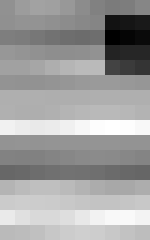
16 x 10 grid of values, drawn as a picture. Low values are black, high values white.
Odd patch: lower, in the top right. Grain: streaks across. Calmest part: top left. Ninth with the lowest average: top right.
